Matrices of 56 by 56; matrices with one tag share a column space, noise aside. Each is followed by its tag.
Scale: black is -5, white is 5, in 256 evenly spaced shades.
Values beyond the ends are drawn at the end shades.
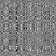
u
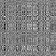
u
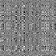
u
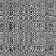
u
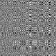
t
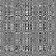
u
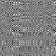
t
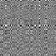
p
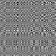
t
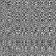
t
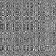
u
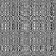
u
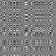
t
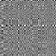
p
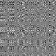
t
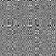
p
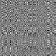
t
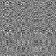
t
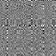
p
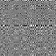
p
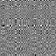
p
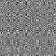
t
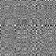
p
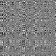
t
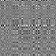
p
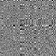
p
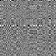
p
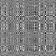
u
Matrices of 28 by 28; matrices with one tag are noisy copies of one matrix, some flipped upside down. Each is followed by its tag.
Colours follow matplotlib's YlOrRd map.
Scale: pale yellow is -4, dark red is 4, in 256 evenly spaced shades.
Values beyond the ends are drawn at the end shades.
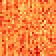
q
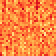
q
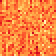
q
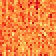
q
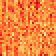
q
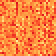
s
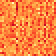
s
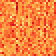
s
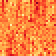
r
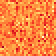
s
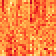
r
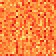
s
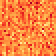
q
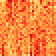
r
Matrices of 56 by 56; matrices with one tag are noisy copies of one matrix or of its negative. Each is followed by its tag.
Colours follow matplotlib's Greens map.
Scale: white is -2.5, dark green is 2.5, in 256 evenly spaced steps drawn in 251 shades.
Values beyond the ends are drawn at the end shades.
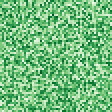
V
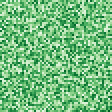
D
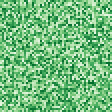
V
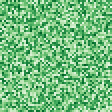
D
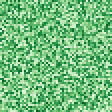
D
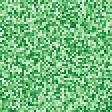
D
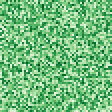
D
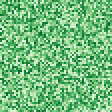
D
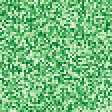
D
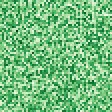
V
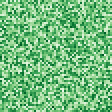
D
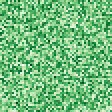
D
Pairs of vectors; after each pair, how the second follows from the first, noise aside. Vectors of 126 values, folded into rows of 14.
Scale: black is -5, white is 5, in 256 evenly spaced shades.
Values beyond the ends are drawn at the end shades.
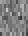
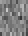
copied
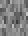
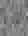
shrunk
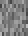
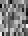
scaled up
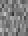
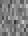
reversed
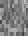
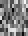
scaled up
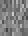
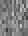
copied
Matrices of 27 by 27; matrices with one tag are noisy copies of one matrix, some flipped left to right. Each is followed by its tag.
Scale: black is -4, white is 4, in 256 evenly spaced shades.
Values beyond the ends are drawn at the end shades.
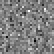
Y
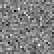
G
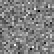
G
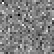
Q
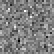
Y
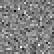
G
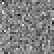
Q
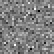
G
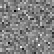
G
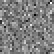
Q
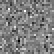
Y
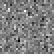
Y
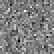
Y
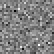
G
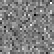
Q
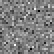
G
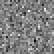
Y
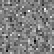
Y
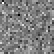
Q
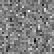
Y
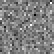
Q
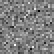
G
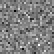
G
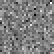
Q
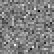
G
